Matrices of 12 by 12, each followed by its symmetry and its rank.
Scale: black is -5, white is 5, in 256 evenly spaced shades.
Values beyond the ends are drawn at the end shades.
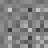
symmetric, rank two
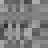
neither, rank two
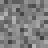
neither, full rank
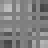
symmetric, rank one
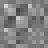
symmetric, rank two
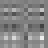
neither, rank one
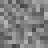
antisymmetric, full rank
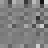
neither, rank two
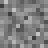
antisymmetric, full rank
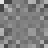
symmetric, rank two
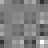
symmetric, rank one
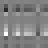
neither, rank one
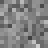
neither, full rank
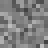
antisymmetric, full rank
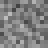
antisymmetric, full rank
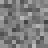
neither, full rank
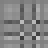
symmetric, rank one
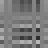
neither, rank one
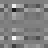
neither, rank one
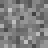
neither, full rank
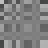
symmetric, rank one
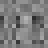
neither, rank two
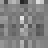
neither, rank two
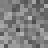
antisymmetric, full rank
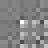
symmetric, rank two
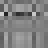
neither, rank one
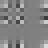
symmetric, rank one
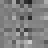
neither, rank two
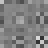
symmetric, rank two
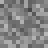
neither, full rank
